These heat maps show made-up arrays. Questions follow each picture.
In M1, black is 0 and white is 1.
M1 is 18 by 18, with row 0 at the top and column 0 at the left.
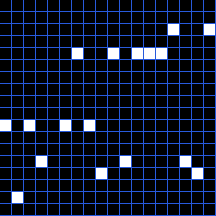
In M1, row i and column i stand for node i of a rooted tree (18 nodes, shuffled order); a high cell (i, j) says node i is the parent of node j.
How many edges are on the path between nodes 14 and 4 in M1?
4
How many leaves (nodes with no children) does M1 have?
12
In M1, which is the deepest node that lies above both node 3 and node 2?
13
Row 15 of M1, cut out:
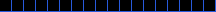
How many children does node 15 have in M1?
0
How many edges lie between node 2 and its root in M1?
3
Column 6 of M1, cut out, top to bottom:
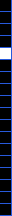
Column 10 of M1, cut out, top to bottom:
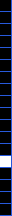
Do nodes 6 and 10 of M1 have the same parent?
no
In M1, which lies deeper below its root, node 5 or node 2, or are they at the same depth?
the same depth
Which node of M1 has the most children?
4
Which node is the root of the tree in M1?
4
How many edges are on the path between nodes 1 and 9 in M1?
7
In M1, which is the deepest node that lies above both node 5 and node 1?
10
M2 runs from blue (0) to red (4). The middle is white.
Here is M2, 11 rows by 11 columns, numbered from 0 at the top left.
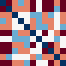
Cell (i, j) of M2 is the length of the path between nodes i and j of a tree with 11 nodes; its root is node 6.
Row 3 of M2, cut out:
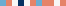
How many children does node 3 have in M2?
1
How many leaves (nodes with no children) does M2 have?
6
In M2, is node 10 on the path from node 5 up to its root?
no
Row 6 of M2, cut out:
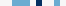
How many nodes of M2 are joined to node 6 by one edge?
4
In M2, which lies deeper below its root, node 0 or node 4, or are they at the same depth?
node 0
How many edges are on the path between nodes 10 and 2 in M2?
3
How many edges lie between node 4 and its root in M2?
1
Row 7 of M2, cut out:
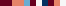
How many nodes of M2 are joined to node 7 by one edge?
1
